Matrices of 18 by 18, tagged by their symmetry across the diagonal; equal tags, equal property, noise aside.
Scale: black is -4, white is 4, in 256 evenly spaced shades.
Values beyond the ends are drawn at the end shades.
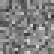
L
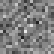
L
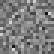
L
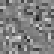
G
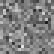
G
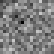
L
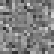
G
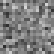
G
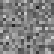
G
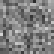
G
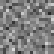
G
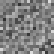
L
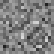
L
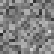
L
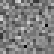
L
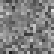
G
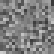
G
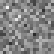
L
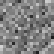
L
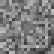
L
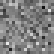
G
